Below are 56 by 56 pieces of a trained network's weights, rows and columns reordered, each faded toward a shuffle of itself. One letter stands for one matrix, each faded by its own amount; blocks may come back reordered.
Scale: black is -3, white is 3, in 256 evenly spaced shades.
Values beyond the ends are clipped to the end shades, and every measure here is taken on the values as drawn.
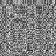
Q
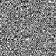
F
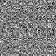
F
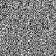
F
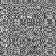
Q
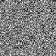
F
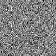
F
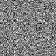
F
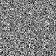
F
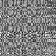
Q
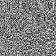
F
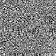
F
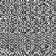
Q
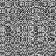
Q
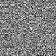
F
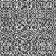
Q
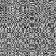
Q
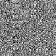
F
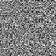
F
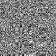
F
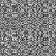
Q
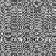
Q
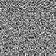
F
